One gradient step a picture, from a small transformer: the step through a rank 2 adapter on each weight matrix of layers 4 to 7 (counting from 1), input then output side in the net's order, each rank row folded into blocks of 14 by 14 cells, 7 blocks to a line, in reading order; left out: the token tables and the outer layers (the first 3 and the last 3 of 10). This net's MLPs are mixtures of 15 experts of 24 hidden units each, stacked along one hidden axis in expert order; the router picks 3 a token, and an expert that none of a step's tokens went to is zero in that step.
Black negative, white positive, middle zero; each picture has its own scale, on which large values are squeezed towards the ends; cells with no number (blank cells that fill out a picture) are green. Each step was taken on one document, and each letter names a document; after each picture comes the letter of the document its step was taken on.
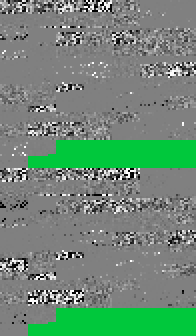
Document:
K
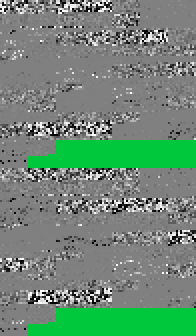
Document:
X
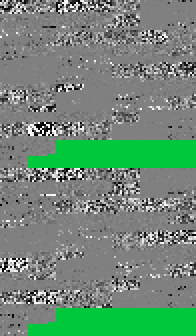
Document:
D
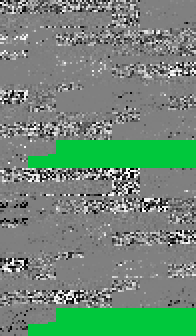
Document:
K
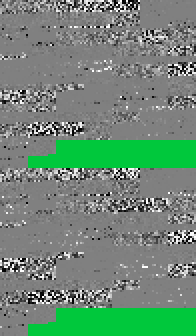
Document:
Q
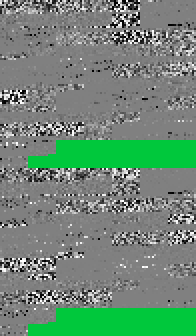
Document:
Q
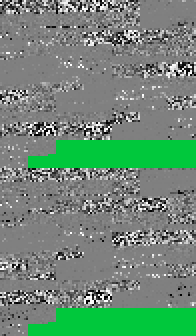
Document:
D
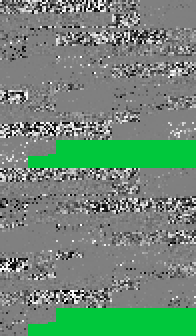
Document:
K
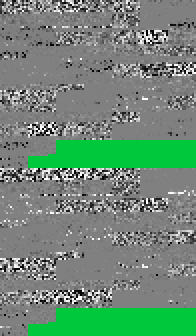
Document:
Q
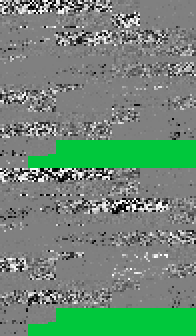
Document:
X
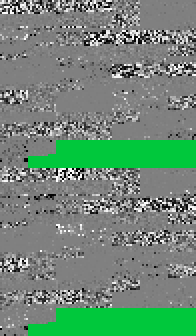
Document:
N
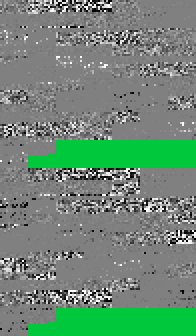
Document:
K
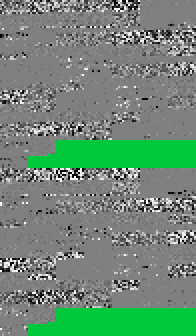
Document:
Q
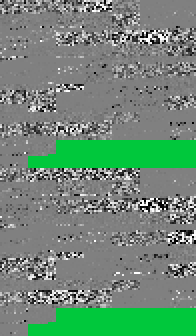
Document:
X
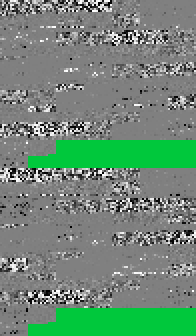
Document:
X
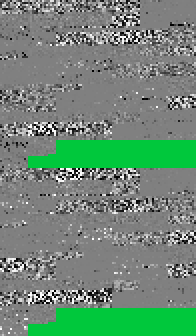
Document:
Q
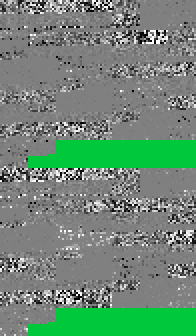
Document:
N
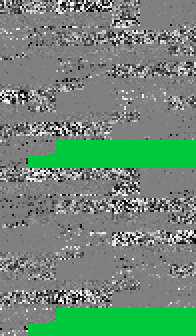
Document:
N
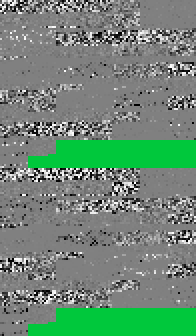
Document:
X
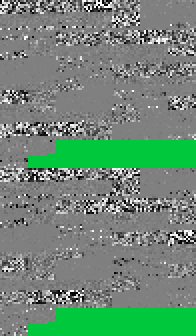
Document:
N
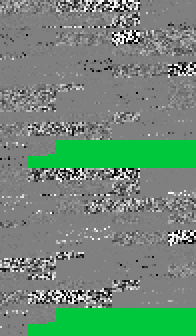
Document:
Q
